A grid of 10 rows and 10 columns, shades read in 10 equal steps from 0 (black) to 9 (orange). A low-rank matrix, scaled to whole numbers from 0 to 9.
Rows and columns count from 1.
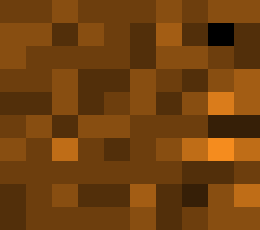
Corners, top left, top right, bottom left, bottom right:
4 5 3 5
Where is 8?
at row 5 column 9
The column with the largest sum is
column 10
